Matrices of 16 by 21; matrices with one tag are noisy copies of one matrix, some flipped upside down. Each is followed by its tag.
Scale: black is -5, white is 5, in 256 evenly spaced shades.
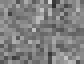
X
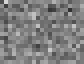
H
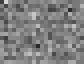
H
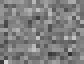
H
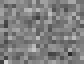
H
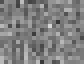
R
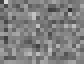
H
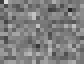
H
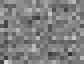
H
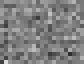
H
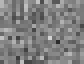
R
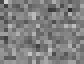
H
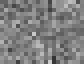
X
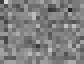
H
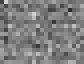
H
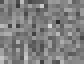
R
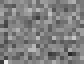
H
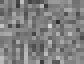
R
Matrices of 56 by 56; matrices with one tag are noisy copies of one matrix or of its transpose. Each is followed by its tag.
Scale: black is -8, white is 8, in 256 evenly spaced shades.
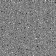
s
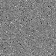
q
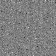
s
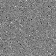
q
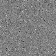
q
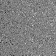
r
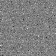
s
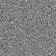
q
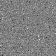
s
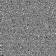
s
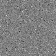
q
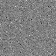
q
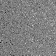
r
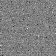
s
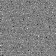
s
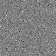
q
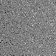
r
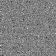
s
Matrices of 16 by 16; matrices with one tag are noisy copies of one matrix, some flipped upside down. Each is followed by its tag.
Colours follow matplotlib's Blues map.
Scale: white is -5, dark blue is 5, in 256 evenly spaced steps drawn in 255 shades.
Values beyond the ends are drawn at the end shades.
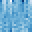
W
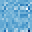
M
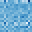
M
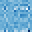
M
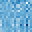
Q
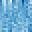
W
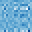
M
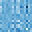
Q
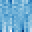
W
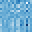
Q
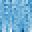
W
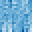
W
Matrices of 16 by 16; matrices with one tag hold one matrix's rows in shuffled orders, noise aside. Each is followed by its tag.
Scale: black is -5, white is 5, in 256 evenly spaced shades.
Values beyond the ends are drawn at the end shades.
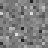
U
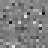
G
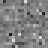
G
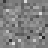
G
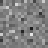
U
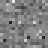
G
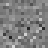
G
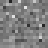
G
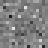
G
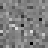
U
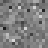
G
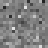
G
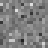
U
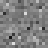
G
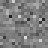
G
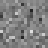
U
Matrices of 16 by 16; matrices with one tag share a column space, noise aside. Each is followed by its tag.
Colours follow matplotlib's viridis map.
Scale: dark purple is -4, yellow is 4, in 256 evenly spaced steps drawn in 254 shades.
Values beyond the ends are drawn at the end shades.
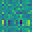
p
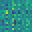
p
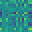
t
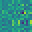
p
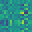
p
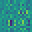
p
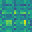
p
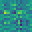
p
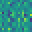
t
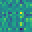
t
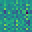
p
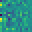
t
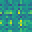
p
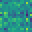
t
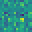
t
